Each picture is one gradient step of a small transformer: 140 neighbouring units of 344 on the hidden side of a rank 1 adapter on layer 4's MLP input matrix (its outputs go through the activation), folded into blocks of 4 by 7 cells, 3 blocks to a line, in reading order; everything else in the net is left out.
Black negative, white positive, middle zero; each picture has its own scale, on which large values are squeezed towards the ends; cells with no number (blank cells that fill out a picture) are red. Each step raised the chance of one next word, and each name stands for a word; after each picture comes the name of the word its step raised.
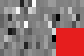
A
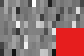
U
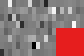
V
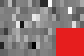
V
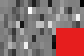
U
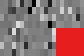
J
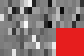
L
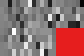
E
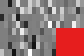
L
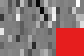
J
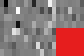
E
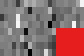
E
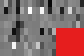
A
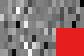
V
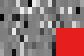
L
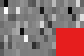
A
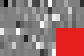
E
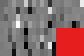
E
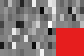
J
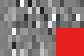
J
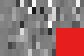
J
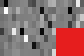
A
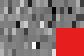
V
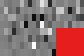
V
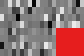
J
